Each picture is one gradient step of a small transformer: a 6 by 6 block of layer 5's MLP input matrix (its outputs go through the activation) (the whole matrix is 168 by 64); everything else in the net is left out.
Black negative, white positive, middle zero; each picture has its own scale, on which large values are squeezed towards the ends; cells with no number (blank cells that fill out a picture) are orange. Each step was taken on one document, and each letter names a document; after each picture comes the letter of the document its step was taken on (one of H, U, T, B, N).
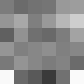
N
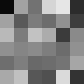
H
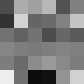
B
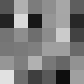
H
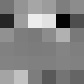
B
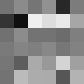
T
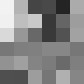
N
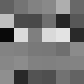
H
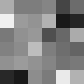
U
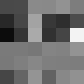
U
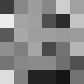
N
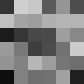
U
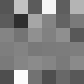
B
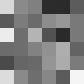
N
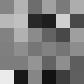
B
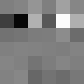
T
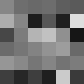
H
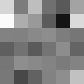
N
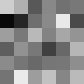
U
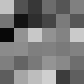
U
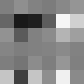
T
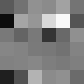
H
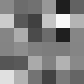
T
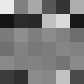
H
